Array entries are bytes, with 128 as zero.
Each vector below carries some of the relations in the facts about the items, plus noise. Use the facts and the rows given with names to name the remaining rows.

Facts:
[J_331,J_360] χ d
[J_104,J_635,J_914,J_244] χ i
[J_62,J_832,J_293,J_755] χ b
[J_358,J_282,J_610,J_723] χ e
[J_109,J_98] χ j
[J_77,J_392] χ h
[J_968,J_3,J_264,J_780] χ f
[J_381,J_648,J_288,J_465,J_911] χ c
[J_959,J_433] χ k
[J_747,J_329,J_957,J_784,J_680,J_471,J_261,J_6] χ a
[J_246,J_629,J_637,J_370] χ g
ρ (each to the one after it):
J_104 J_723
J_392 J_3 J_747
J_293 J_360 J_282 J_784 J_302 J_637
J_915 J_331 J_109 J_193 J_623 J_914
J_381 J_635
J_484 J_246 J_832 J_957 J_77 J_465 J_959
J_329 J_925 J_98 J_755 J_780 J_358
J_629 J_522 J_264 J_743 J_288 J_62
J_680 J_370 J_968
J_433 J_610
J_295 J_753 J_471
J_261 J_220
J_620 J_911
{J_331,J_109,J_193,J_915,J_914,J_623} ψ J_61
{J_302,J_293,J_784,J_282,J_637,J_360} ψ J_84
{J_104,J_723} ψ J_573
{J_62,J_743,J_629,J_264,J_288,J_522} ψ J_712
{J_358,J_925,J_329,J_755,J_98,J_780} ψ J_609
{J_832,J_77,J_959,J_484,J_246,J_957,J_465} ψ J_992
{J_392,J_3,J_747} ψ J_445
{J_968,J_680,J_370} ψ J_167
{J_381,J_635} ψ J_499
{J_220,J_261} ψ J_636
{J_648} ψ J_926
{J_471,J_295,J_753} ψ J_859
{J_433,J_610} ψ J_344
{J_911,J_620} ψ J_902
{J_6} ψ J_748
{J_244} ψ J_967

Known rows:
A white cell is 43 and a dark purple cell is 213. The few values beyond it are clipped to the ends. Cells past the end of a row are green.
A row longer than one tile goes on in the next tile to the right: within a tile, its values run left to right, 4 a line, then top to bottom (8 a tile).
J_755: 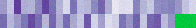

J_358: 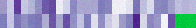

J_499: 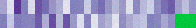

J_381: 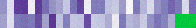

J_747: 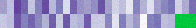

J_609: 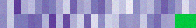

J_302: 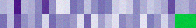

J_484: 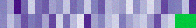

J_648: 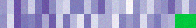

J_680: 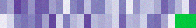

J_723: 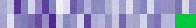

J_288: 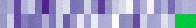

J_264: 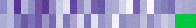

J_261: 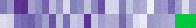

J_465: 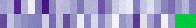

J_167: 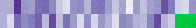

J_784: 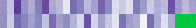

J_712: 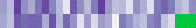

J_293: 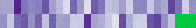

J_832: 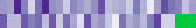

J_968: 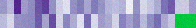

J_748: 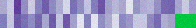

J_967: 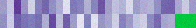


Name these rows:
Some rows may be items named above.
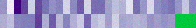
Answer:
J_635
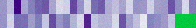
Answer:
J_360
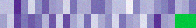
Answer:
J_445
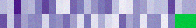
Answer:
J_637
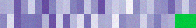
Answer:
J_648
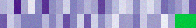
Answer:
J_77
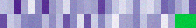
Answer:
J_77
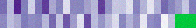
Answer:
J_957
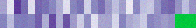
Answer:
J_499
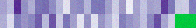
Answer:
J_167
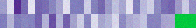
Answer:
J_499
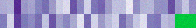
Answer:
J_84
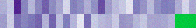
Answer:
J_244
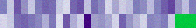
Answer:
J_433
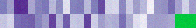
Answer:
J_261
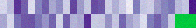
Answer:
J_392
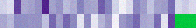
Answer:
J_914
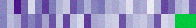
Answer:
J_246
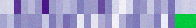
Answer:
J_914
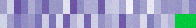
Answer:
J_471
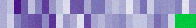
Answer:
J_104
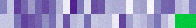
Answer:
J_629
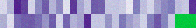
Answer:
J_392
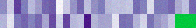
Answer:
J_610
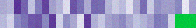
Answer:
J_104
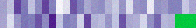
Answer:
J_723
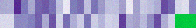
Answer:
J_370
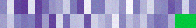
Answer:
J_381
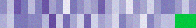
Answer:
J_6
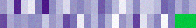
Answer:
J_959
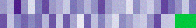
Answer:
J_992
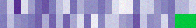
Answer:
J_780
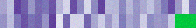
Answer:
J_620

